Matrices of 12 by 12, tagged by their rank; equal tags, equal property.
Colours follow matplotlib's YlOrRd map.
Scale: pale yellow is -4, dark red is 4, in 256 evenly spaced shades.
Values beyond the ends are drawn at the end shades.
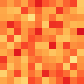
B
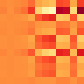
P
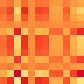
P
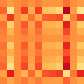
P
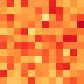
B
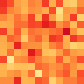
B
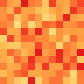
B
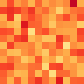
B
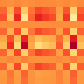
P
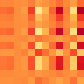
P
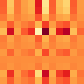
P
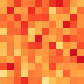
B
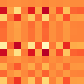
P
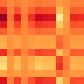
P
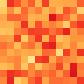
B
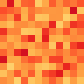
B
